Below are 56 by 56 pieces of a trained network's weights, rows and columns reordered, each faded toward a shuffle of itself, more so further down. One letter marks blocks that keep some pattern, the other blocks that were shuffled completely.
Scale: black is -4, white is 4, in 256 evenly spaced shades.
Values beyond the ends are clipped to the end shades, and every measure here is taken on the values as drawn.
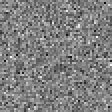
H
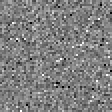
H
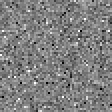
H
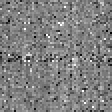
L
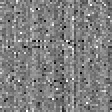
L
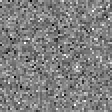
H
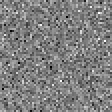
H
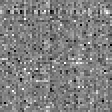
L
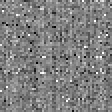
L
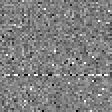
L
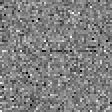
L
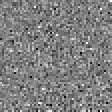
L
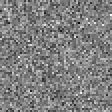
H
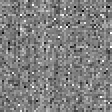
L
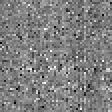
L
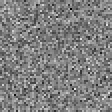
H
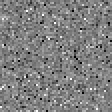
H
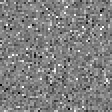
H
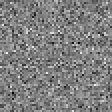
L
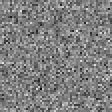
H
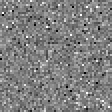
H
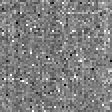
L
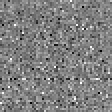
L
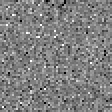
H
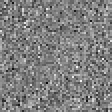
L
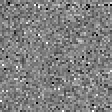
L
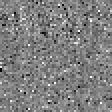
L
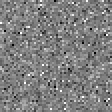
H
